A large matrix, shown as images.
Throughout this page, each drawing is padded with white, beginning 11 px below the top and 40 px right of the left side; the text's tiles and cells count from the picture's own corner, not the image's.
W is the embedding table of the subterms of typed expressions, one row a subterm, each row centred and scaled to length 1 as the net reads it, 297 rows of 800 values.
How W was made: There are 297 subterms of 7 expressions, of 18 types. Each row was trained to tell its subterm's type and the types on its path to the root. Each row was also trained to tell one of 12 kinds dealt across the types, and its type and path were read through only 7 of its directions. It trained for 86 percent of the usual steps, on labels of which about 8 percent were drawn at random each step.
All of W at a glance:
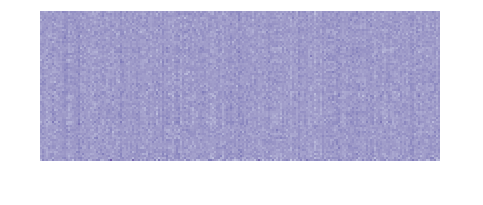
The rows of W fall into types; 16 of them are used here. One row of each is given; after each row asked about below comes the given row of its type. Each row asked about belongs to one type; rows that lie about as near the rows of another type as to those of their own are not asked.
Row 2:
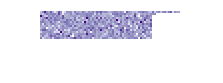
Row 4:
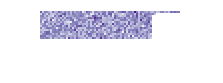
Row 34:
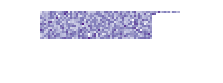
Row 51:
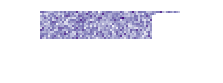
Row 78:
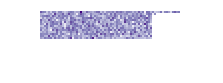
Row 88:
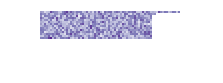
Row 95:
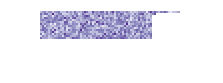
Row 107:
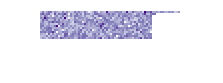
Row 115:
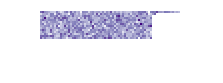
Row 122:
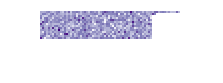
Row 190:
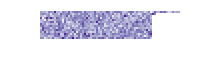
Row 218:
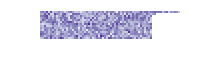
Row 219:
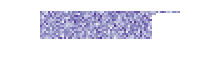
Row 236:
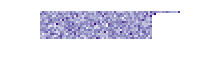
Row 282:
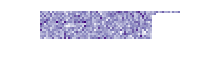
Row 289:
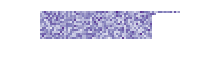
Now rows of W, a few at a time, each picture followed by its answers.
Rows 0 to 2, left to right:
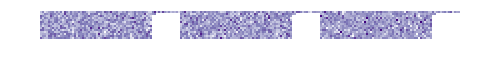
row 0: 2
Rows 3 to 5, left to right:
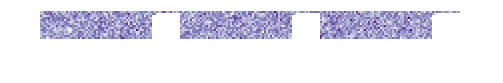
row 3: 95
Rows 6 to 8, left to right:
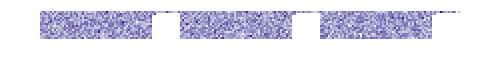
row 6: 236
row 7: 2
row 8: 282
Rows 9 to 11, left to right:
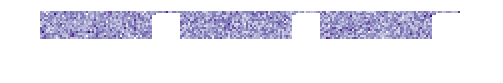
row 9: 88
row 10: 122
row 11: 289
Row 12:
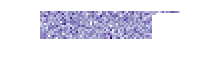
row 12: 4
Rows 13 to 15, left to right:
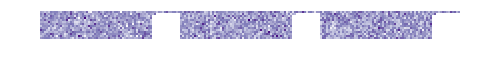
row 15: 282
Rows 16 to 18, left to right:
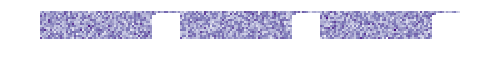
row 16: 236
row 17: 95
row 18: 190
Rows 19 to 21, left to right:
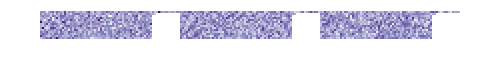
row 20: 51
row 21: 115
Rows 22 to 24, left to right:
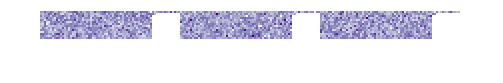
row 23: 236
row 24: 107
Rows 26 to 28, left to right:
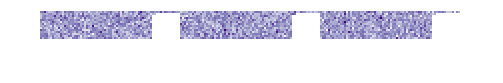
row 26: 218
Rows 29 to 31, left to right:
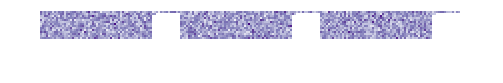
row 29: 88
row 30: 2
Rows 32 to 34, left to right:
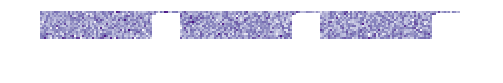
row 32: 4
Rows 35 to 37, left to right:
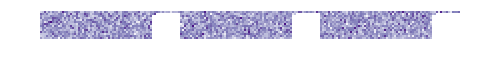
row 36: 78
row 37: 4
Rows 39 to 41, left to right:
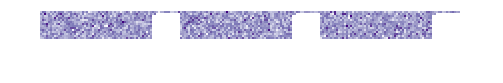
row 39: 236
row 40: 236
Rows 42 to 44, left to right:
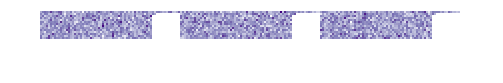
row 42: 289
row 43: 2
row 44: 2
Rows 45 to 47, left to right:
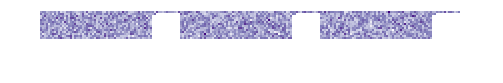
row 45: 236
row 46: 95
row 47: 190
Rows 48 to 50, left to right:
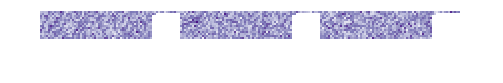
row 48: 190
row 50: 78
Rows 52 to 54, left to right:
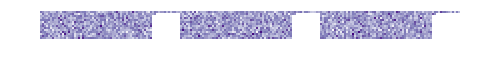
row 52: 282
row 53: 289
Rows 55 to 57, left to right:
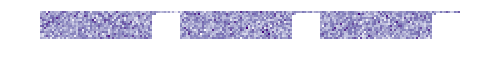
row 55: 34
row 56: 122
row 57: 78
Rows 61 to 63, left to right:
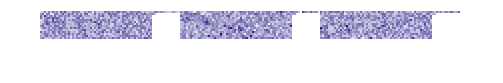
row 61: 219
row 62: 115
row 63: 88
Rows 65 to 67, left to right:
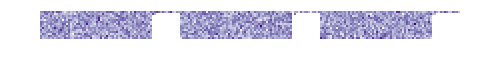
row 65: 122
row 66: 88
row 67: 4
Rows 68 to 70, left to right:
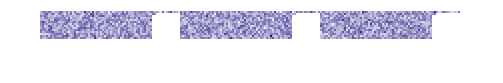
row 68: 2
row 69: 88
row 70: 95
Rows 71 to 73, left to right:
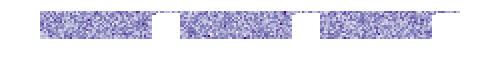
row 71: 107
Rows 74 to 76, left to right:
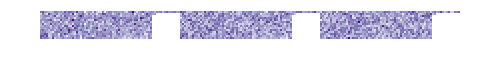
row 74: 4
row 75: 4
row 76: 51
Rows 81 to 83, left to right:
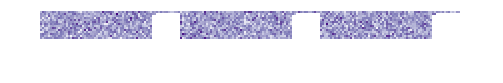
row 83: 2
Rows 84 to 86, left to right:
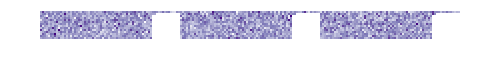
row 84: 122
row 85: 282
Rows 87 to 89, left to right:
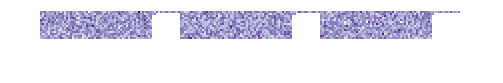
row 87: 236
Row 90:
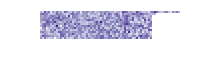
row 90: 115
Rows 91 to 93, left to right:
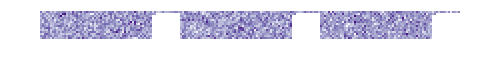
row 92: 115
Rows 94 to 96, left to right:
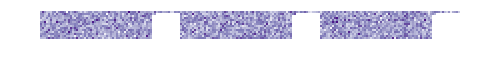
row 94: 51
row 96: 122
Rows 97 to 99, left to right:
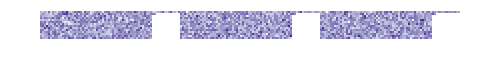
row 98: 289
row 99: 289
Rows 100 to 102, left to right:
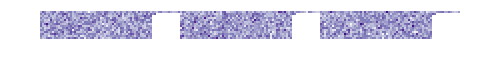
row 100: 289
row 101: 2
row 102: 190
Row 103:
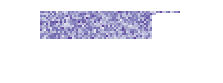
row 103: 51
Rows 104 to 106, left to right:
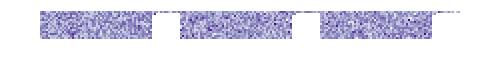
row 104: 88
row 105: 236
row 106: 34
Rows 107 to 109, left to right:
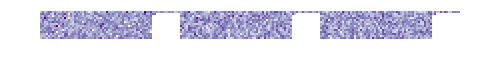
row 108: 122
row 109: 88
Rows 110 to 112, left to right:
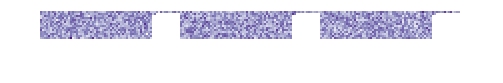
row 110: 88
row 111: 2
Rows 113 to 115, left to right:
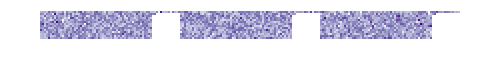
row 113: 107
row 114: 218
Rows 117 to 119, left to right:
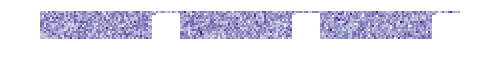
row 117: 107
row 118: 78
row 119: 107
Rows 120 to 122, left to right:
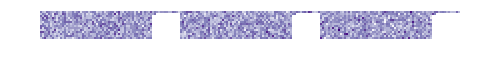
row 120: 282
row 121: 95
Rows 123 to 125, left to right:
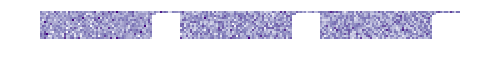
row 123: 4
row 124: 107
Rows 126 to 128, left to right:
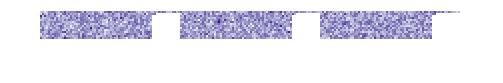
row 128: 2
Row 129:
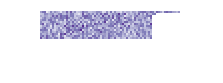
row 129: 236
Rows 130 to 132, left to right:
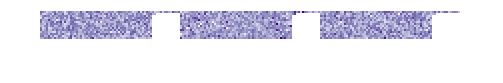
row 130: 78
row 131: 95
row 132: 218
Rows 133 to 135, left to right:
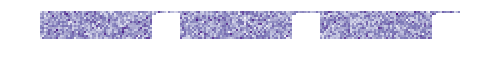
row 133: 34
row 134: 122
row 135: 95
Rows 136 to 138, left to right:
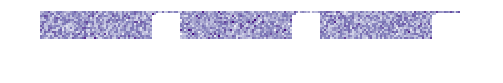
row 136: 122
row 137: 107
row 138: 218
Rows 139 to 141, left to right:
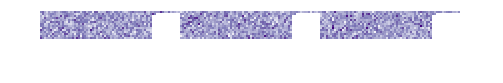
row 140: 34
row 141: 289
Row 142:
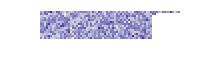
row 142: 95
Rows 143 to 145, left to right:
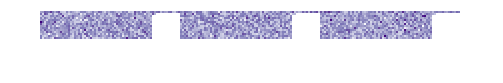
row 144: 218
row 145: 4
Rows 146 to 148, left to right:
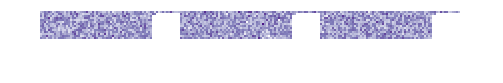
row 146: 95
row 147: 88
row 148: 218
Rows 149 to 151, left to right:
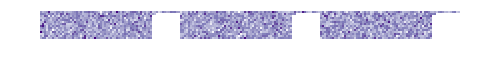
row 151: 190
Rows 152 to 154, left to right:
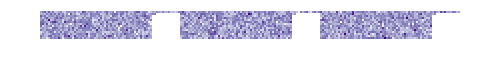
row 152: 2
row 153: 88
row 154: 282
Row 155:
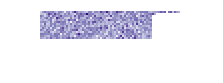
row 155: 51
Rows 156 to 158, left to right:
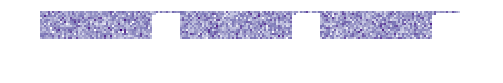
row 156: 4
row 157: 88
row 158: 282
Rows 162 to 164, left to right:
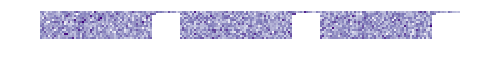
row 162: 190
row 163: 236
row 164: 2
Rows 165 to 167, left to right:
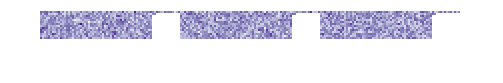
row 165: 236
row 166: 107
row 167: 289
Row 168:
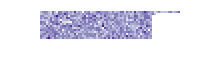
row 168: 289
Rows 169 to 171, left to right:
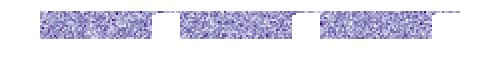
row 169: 190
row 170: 107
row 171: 122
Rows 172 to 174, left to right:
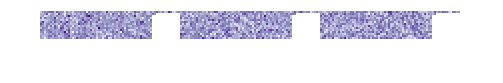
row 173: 51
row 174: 282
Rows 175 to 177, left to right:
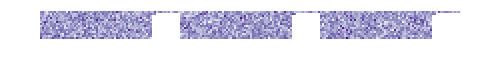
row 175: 51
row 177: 289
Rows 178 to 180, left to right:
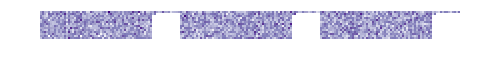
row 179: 282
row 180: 88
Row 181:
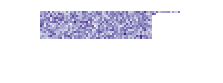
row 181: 95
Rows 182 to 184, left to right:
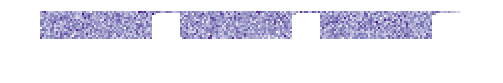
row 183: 88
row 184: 2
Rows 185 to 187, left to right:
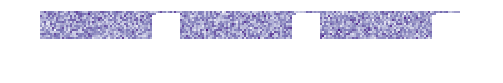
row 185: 51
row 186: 236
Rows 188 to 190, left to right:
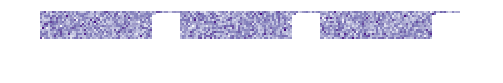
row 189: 115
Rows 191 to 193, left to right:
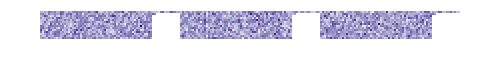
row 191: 190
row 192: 122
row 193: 289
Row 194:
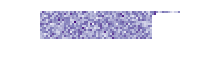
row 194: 95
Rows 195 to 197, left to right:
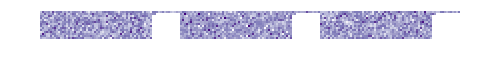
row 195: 122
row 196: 236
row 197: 190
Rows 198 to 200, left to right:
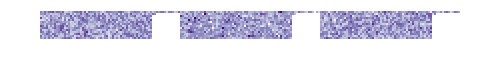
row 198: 190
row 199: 2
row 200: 78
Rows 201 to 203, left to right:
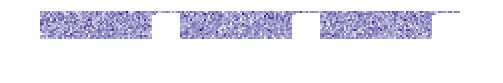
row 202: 4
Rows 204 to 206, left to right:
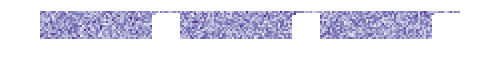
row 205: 107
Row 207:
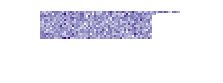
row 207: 4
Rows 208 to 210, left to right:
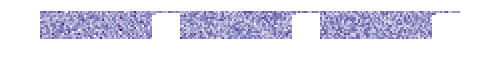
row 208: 51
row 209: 218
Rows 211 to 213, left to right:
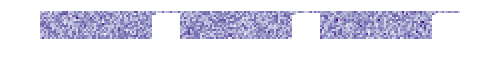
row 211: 107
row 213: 122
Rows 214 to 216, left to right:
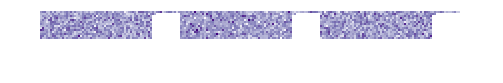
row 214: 289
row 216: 190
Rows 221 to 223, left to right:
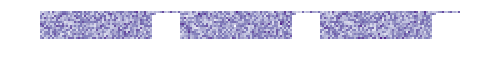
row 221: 190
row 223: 190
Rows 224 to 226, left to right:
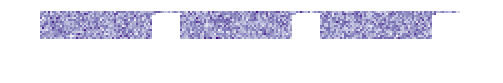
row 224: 51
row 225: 51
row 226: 282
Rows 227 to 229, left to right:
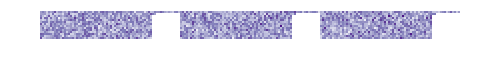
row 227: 51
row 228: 218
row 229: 34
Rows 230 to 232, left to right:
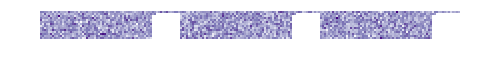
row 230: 78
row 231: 289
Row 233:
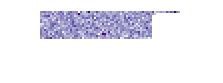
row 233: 78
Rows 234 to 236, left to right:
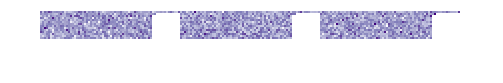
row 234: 34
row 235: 289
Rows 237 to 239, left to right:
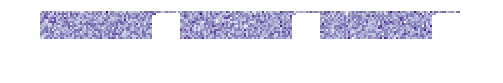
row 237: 236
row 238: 236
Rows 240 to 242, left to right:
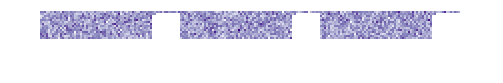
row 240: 88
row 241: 218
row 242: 282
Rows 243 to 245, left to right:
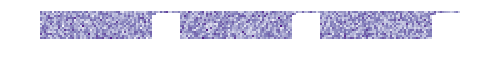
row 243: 88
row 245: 51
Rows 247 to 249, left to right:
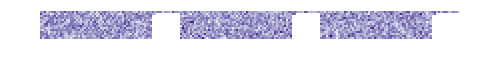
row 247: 78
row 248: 236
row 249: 115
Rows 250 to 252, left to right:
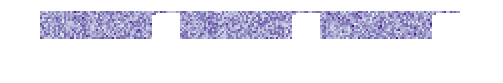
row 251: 218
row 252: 282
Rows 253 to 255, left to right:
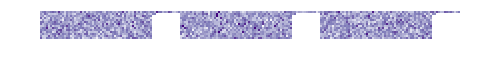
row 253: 289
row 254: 34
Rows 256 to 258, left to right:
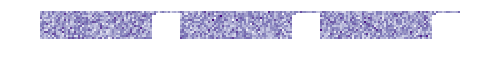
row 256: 190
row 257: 282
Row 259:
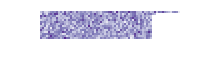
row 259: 51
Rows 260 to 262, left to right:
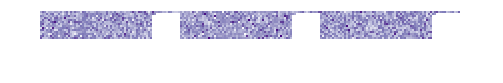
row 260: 2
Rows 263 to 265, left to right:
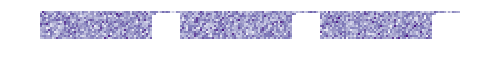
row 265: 219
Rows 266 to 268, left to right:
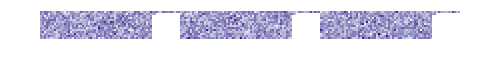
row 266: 115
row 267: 51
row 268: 34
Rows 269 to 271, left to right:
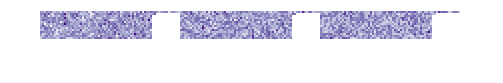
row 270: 2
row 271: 4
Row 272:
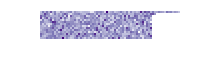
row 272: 289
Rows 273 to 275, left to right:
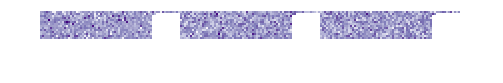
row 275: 107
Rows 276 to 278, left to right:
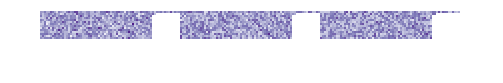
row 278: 95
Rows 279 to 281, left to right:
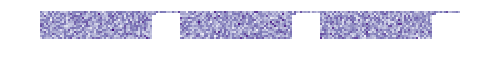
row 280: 34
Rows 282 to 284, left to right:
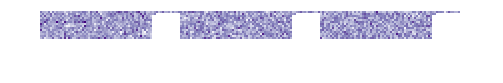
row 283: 190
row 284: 107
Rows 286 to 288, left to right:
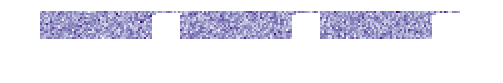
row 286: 289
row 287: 51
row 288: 4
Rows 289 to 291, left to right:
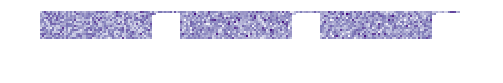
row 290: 51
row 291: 34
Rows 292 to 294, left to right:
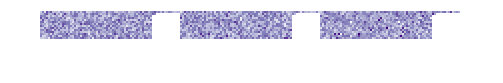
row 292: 2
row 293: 122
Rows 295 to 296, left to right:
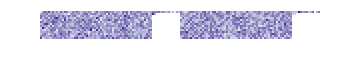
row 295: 122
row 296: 88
